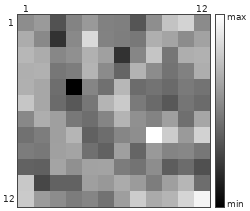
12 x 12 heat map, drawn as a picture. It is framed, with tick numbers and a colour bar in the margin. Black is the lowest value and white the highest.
The halves do not mirror each other. Concentric rings centre on the top right. There is no overall slope.
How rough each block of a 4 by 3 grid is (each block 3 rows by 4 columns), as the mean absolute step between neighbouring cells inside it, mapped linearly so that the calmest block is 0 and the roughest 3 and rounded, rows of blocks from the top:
222 / 230 / 013 / 212
